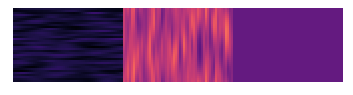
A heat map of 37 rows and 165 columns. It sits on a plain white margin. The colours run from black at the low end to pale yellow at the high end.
The table splits into one row of 3 panels. Panel 1,1: very low, streaked across, faint in contrast. Panel 1,2: middling, streaked downward. Panel 1,3: low, flat.
